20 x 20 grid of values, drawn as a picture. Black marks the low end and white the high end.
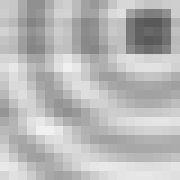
Roughest part: top right. Rings: centred on the top right. Odd patch: lower, in the top right. Odd rows or columns: none. Ninth with the lowest average: top right. Average level on the scale: 70%.
